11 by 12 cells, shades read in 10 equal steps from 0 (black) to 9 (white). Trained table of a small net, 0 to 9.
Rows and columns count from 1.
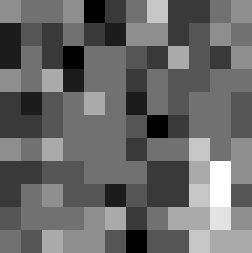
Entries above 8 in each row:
0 0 0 0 0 0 0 1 1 0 0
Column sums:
32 35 44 37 41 37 29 37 35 52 59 48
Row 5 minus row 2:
1 -2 1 0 4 3 -4 -1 1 1 -1 -1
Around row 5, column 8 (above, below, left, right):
4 0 1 3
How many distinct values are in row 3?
7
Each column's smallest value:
1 1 2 0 0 1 0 0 2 2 2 3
